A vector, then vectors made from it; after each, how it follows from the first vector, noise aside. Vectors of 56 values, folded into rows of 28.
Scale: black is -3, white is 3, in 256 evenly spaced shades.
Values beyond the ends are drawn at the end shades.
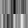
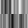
wrapped around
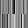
sign-scrambled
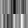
copied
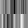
copied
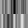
copied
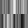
negated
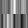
negated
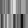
negated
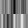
copied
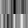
copied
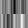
copied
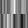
negated
